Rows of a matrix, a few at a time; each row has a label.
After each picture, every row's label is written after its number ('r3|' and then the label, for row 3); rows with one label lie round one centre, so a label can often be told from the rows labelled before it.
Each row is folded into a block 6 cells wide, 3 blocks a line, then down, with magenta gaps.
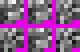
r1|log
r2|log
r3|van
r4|van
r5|log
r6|van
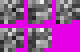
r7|van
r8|log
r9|van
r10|van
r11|log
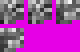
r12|van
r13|van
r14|log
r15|log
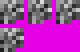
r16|van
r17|van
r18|van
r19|van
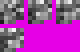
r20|van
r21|log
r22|log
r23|log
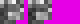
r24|log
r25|log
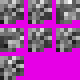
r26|van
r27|van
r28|log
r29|log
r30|van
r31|van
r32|van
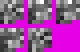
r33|van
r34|log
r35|log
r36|log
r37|van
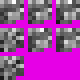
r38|log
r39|log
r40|log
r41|van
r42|log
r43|log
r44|van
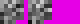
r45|van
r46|van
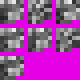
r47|log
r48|van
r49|log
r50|log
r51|log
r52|van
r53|log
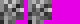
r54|van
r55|van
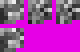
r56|log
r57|van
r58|van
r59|log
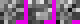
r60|van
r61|log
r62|van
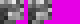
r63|log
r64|log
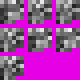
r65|log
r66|van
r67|van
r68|van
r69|log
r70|log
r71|van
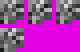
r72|van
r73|van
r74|van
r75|van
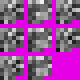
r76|van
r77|log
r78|van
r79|van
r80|log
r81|van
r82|van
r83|log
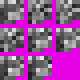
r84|log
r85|van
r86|van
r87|van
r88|log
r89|log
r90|log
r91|log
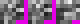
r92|van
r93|van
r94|log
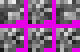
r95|log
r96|van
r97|log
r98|van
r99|van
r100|van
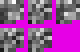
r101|log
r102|van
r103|log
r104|van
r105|van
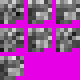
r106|van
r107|log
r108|log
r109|van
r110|log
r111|van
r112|log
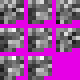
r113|van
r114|log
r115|van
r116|log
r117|log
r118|van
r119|log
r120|log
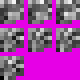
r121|log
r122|log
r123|log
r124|van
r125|van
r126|van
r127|van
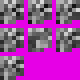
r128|van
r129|van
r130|van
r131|van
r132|log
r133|van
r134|van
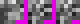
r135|log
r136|van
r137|van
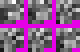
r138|log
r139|log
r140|van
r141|van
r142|van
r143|log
